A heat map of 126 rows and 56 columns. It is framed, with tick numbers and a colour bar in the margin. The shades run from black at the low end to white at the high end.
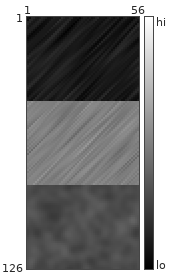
The table splits into 3 rows of 1 panel. Panel 1,1: very low, slanting up to the right, faint in contrast. Panel 2,1: middling, slanting up to the right, faint in contrast. Panel 3,1: low, blotchy, faint in contrast.
